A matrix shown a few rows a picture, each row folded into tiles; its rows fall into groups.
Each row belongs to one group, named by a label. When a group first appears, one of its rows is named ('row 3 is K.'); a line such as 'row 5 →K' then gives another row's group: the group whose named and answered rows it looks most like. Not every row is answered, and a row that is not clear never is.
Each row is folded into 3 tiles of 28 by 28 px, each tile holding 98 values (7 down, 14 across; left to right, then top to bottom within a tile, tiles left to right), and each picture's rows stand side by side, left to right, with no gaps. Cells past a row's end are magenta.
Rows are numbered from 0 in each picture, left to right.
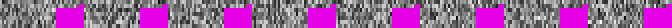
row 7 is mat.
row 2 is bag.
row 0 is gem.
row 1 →bag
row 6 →mat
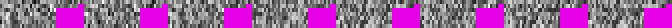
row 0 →mat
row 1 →mat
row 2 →mat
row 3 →gem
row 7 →bag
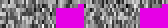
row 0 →mat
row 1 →mat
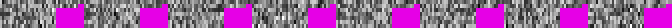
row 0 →gem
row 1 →gem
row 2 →bag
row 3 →mat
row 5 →bag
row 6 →gem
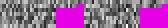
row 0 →bag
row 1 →mat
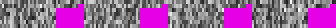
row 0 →gem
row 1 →bag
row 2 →mat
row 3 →gem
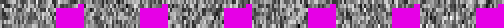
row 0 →gem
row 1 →mat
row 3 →gem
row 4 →mat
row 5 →mat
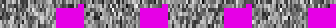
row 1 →mat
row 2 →bag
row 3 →mat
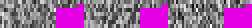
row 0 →mat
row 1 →bag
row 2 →mat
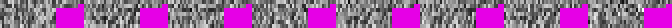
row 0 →gem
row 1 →bag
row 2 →bag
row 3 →bag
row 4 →bag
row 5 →bag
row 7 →mat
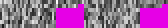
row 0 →bag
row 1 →gem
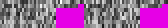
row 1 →gem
